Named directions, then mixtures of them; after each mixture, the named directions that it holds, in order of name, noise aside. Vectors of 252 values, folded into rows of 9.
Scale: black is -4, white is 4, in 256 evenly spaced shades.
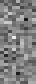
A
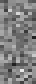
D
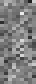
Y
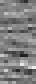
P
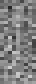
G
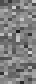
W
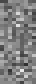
D, G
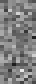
D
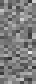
W, Y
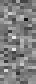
A, P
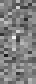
A, W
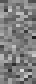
D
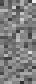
W, Y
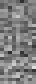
G, P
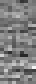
G, P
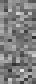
D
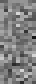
D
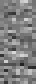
A, P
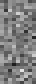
D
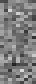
D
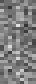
D, G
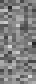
A, G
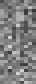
D, G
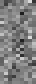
Y
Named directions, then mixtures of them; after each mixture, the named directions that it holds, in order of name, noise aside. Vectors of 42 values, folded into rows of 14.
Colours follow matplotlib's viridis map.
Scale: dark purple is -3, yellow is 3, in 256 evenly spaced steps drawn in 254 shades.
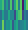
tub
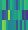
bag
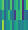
tub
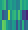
bag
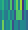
tub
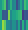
bag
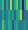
tub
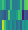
bag, tub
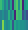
tub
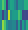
bag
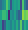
bag, tub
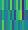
tub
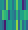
bag, tub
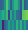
bag, tub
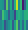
bag, tub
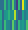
bag, tub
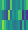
bag, tub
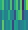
tub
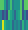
bag, tub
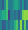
bag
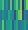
tub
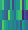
bag, tub
